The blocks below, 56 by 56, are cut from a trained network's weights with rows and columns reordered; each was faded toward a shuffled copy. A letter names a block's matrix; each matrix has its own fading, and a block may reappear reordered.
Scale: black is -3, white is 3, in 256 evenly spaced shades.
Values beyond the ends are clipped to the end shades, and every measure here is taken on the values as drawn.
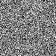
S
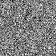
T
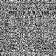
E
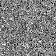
S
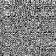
E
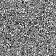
S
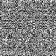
E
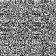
E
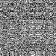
E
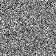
S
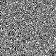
T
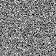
S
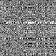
E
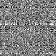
E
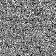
S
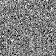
T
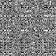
E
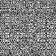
E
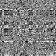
E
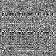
E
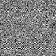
E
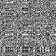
E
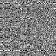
E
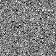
S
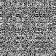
E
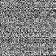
E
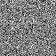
S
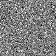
T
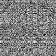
E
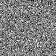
S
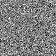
S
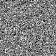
S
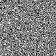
T
